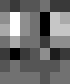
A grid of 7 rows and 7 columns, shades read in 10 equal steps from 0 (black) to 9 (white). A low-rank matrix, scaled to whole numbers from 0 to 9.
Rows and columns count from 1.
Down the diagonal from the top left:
3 9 5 4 5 3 4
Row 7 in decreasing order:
4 4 4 4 4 4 3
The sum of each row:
19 36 38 30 15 23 27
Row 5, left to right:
2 0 2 3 5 1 2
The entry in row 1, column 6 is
2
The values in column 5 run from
0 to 5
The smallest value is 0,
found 3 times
